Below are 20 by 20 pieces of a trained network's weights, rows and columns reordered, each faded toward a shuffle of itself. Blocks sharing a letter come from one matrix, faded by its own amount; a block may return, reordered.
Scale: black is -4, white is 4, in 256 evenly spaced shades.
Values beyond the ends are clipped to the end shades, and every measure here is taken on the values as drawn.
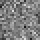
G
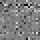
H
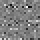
H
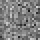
G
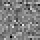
H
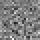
H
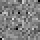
H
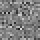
H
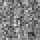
G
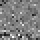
H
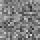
G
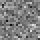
H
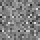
H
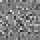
H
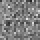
G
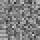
G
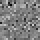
H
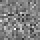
H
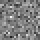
H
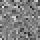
H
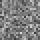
G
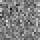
G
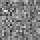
G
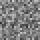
G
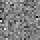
G
